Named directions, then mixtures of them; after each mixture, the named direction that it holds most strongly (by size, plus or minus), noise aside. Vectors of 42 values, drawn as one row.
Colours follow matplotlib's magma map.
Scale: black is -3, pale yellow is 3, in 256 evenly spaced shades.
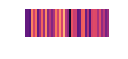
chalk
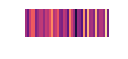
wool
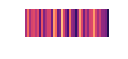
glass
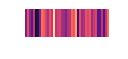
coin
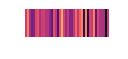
wool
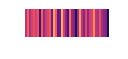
glass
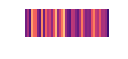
chalk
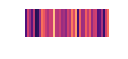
coin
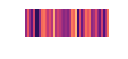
coin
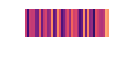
glass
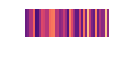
wool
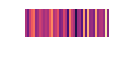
wool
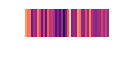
chalk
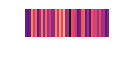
chalk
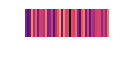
chalk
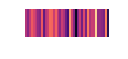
wool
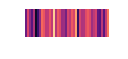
coin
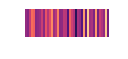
wool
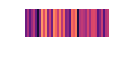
coin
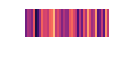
coin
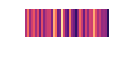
glass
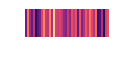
coin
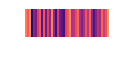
chalk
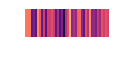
chalk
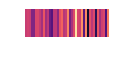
wool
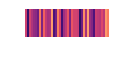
glass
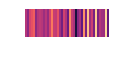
wool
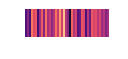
chalk
